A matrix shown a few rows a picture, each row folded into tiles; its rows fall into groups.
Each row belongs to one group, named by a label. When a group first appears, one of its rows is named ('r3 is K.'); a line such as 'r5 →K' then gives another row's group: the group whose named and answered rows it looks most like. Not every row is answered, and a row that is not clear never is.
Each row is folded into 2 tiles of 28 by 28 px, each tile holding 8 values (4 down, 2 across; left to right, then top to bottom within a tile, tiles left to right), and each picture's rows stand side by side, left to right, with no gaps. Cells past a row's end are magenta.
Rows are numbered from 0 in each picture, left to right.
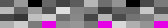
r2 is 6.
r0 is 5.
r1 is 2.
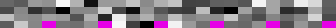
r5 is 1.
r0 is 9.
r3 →6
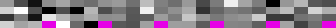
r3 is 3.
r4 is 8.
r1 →6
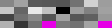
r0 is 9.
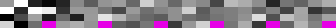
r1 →5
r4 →8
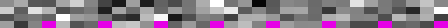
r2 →5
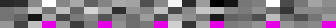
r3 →8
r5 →5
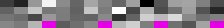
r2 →5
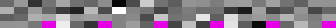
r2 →2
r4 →6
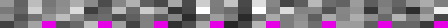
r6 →3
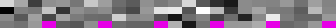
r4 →5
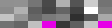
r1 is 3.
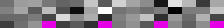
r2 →8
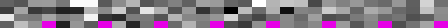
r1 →1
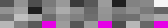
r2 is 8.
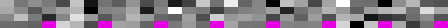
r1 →3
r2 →3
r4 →8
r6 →8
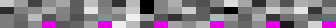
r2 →3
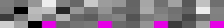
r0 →6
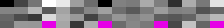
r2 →1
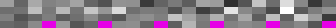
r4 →2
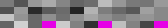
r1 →6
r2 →6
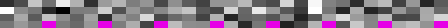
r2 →8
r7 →5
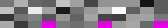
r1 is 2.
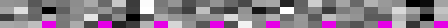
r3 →6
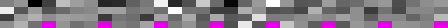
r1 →8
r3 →2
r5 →6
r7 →5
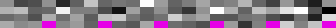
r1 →2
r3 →1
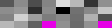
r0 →3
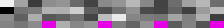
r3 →1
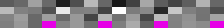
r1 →2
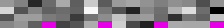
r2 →6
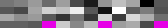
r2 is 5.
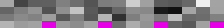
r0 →6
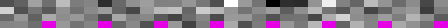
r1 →8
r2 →1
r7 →3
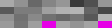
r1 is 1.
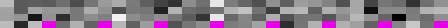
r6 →3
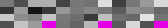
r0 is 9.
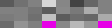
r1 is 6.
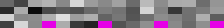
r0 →9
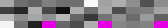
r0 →6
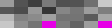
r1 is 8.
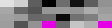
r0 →8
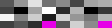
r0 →1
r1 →9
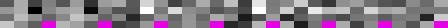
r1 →3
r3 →2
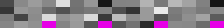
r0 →5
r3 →8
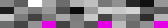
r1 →1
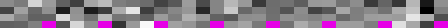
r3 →3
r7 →3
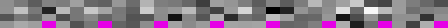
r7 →8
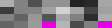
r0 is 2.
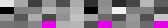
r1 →3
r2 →2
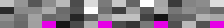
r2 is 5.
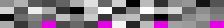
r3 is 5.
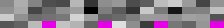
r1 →3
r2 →6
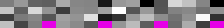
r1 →8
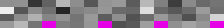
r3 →5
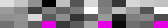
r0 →8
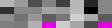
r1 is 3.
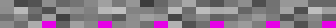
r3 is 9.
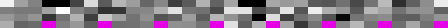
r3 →2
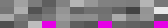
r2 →1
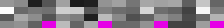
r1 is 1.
